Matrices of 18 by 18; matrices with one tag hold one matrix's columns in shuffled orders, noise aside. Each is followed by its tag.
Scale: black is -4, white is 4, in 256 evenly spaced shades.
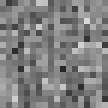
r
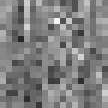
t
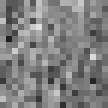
t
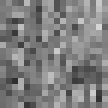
t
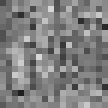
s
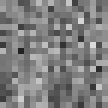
r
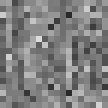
s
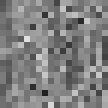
s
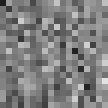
r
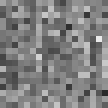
s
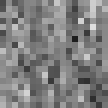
t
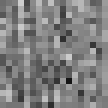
t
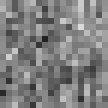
t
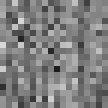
r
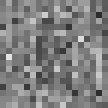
s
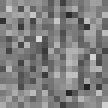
s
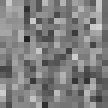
t
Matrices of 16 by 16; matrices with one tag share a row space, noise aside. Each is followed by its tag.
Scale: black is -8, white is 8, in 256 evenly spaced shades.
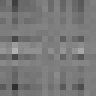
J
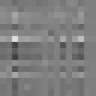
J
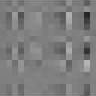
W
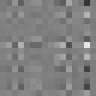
W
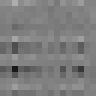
J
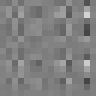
W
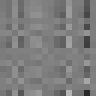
W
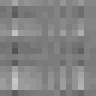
J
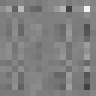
W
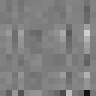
W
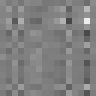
W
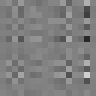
W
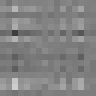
J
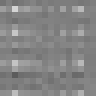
J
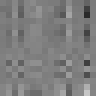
W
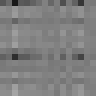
J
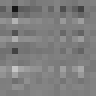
J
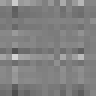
J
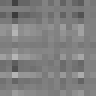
J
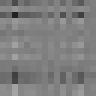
J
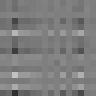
J
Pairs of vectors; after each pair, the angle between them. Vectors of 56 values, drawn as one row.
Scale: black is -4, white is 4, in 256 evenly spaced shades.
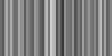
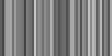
partly aligned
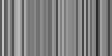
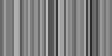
partly aligned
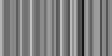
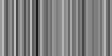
partly aligned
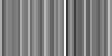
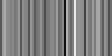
nearly opposite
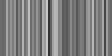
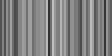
partly aligned
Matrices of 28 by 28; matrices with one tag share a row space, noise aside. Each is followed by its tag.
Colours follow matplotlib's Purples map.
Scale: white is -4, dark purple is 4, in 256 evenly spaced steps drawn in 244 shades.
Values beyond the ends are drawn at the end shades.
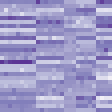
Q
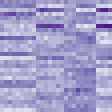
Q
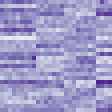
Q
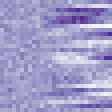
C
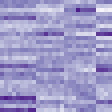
Q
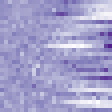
C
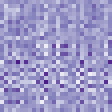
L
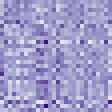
L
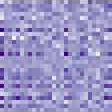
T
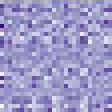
T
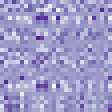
L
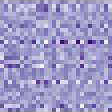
L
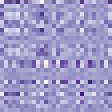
L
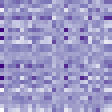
T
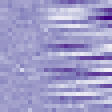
C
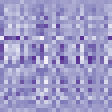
L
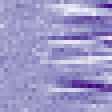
C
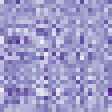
L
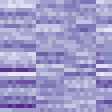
Q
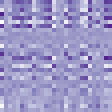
T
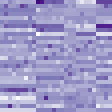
Q
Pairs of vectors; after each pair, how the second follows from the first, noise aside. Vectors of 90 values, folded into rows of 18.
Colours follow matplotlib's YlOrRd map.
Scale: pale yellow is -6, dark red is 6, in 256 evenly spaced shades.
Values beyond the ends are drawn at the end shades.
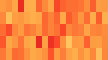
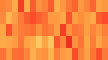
sign-scrambled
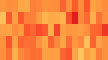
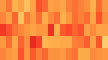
reversed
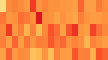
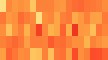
sign-scrambled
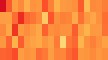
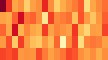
scaled up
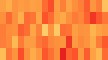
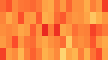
negated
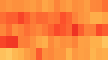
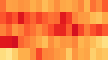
scaled up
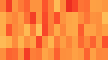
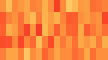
negated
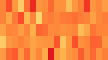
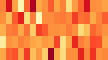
scaled up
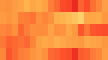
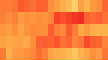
negated
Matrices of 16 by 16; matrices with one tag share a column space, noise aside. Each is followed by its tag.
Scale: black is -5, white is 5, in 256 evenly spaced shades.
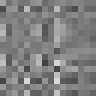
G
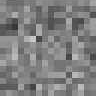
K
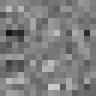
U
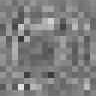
K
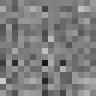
G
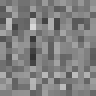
K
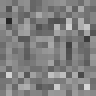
K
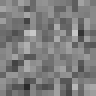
U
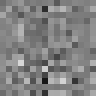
G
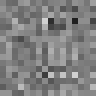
K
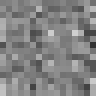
U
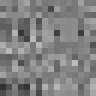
U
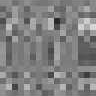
K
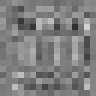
K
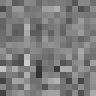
G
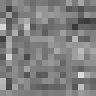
K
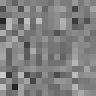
K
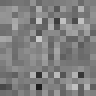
K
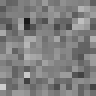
K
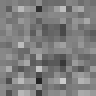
G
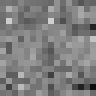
K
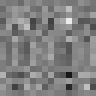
K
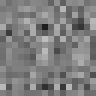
K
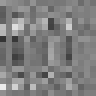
K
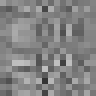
G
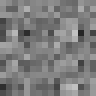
U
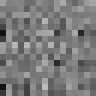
U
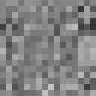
K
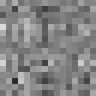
G
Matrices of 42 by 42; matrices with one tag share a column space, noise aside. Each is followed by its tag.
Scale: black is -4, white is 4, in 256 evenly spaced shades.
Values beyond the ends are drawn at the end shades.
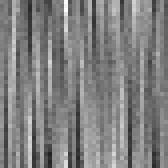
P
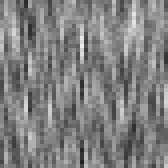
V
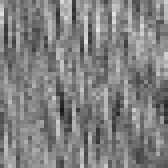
V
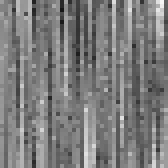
P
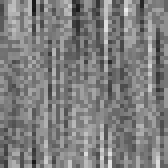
P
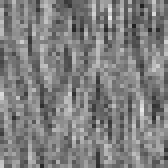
V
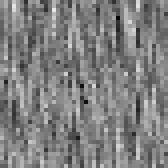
V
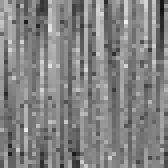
P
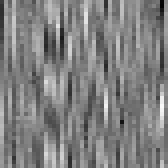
V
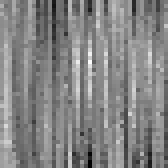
P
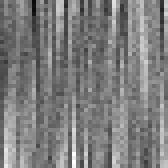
P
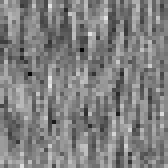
V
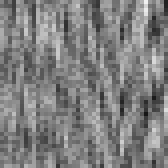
V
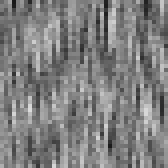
V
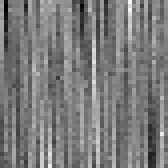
P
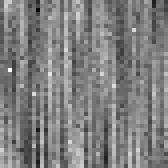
P
